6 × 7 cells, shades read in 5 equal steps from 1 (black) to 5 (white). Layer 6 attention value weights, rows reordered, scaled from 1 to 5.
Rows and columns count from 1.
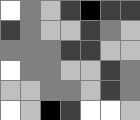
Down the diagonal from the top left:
5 3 3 4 4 5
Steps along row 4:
down same up same down up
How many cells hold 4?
13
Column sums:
24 20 18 17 18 18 20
